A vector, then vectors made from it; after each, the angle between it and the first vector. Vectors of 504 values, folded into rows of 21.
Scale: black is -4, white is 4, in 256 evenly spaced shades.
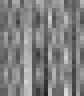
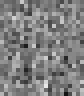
partly opposed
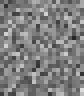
orthogonal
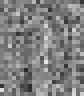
partly opposed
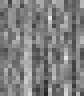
nearly parallel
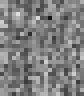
partly opposed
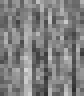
nearly parallel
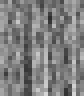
nearly opposite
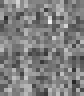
partly aligned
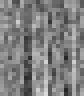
nearly opposite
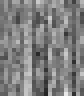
nearly parallel
